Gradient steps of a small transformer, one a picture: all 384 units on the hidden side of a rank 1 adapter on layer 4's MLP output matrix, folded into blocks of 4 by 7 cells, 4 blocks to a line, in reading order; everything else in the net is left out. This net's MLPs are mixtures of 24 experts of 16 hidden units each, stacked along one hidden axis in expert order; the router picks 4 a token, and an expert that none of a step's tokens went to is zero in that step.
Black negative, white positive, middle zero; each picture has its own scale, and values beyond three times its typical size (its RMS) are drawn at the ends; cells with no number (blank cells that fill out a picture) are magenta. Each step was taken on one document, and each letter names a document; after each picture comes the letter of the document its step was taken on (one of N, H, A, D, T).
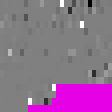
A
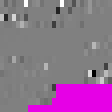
A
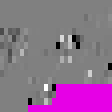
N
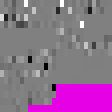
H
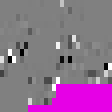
N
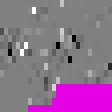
N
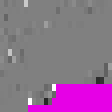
A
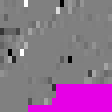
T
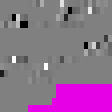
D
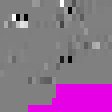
D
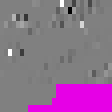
D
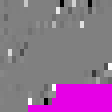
A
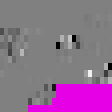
N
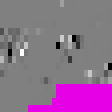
N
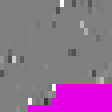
A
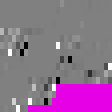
N
